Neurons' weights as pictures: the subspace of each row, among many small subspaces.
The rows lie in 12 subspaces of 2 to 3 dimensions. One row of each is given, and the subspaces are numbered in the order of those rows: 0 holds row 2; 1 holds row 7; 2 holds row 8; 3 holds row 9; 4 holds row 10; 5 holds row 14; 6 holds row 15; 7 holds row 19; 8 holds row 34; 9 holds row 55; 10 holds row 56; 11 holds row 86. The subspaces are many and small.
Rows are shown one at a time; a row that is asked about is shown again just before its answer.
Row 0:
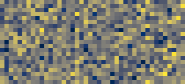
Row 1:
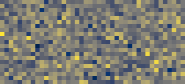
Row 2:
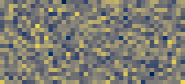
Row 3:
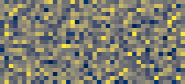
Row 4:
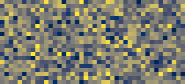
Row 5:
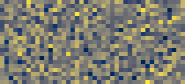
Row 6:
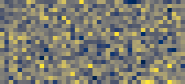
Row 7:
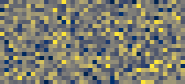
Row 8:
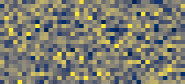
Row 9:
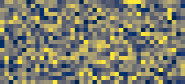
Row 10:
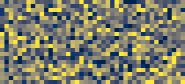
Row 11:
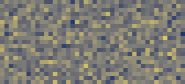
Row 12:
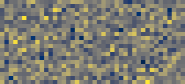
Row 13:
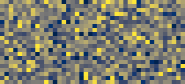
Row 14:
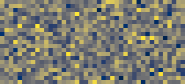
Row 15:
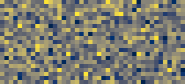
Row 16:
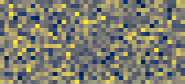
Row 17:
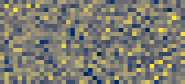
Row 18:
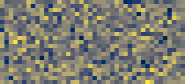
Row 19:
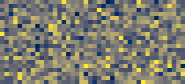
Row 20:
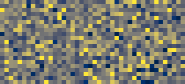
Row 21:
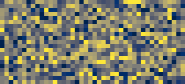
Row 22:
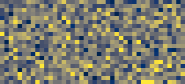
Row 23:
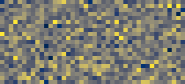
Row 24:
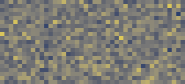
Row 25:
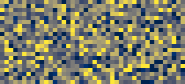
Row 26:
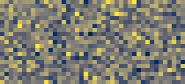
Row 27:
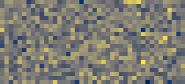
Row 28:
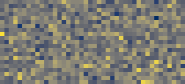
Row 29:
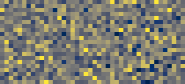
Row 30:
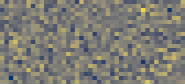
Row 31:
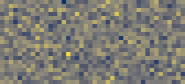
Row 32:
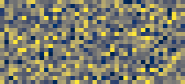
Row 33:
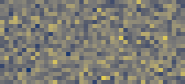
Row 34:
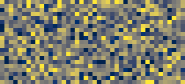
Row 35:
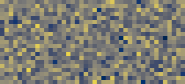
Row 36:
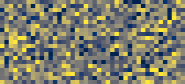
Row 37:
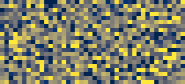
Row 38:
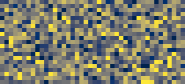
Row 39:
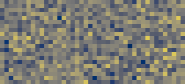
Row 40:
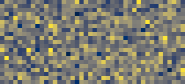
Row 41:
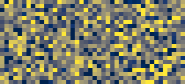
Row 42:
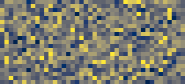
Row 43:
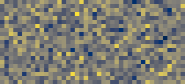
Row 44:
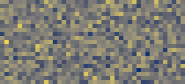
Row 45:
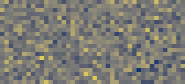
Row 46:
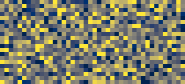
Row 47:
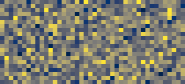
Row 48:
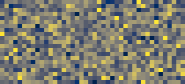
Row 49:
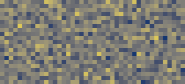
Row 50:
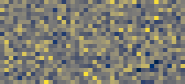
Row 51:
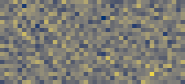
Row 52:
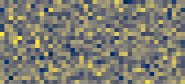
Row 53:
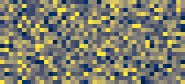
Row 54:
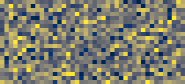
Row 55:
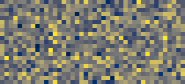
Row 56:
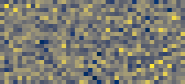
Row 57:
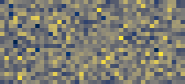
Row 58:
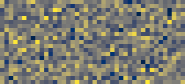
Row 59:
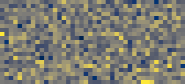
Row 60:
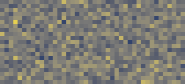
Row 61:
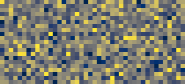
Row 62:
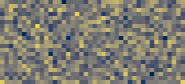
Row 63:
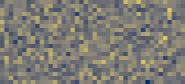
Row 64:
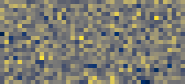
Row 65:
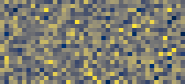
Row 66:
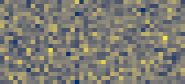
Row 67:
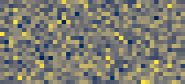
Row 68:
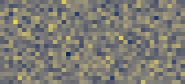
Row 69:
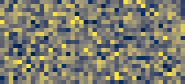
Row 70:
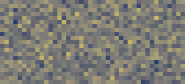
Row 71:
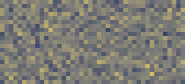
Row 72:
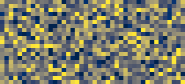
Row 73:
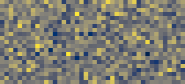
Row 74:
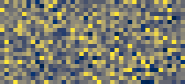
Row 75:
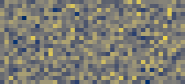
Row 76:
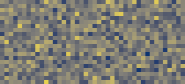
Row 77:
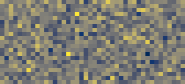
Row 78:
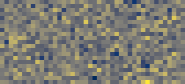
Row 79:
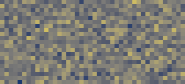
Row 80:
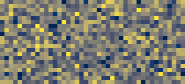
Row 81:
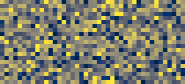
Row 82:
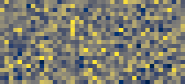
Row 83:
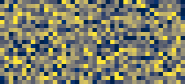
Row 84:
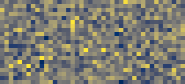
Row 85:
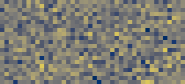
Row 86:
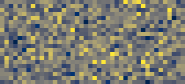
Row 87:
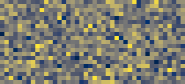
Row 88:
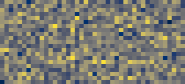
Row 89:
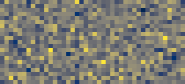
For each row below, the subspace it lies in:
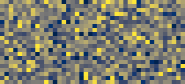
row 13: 8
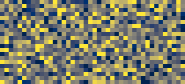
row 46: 0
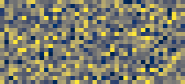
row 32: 5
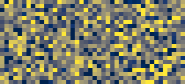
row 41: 1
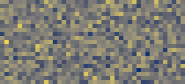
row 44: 9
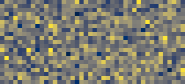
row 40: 6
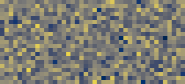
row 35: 3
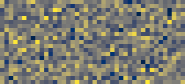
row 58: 5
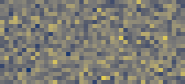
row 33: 3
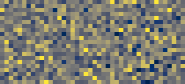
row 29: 1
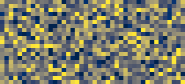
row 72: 4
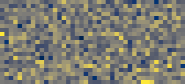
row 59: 7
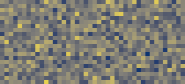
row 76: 9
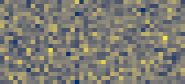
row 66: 6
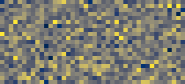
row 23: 0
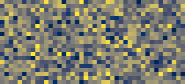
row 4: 2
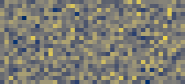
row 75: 5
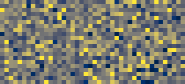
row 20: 9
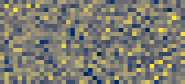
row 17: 10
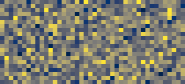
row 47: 9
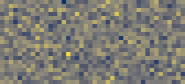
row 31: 4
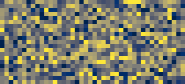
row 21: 3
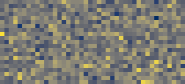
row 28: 7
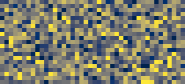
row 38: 11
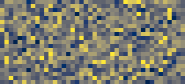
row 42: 7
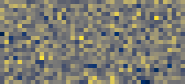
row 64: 5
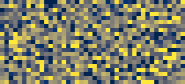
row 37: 6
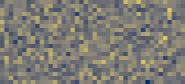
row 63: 7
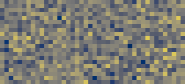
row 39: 2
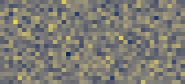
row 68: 4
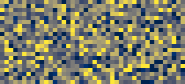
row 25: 1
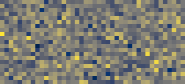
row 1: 2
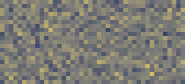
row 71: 0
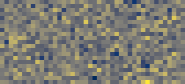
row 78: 11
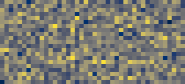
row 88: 2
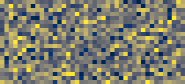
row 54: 11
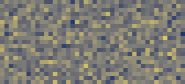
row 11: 10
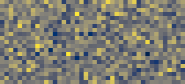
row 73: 8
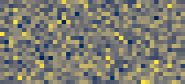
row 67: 4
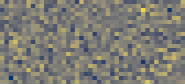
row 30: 6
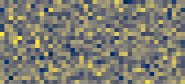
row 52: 0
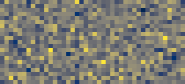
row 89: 6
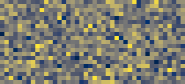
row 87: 2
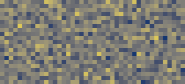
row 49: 6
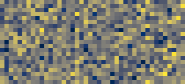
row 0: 2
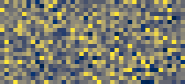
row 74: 8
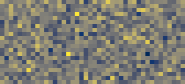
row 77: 8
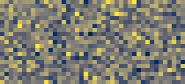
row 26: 8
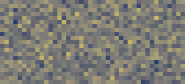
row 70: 4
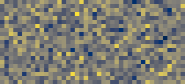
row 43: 2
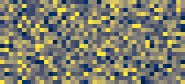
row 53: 0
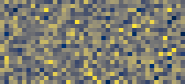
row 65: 10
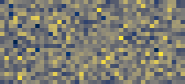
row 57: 11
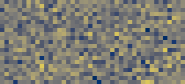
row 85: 8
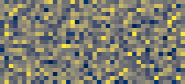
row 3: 10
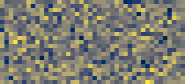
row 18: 7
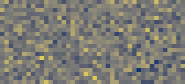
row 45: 1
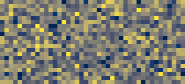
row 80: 7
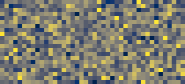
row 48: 5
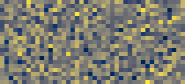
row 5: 9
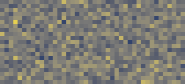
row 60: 4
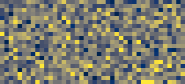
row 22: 3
